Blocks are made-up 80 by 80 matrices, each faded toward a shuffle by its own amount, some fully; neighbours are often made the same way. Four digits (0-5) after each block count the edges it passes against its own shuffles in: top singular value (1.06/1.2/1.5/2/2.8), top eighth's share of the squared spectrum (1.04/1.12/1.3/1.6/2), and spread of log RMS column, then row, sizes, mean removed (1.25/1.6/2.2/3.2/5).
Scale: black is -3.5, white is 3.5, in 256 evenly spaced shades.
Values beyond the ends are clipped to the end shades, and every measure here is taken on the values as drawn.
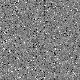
1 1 2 0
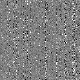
2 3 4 0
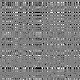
5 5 3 4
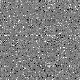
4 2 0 1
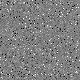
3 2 0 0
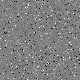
0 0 0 0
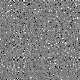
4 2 1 1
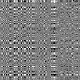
5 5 4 4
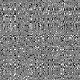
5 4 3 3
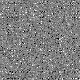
3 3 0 1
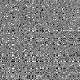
4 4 2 3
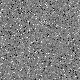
0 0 0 0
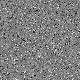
0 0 0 0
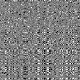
5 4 3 3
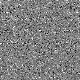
1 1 0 2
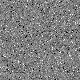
0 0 0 0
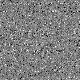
1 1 0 1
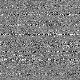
2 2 0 4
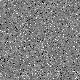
0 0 0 0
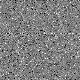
1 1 0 1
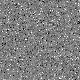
0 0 0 0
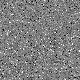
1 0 0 0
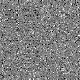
3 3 1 1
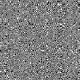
4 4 2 2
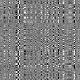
5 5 4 3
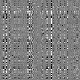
5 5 4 2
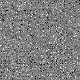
3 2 1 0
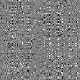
4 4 3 2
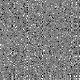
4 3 2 1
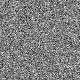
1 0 0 0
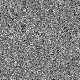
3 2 0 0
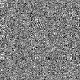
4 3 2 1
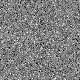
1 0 0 0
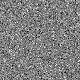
2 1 0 0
